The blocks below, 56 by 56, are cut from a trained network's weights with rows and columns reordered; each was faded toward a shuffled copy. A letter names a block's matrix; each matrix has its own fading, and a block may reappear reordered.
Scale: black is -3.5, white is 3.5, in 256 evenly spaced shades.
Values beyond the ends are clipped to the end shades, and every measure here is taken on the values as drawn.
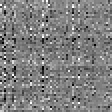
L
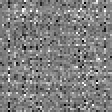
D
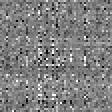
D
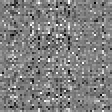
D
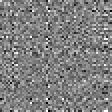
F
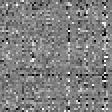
L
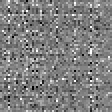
D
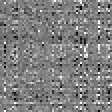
L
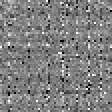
D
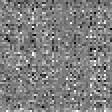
D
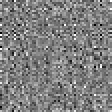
F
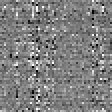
L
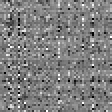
L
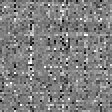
D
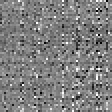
D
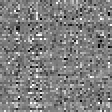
D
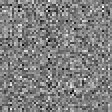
F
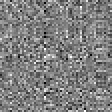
F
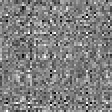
F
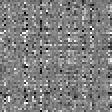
L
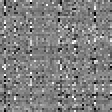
L
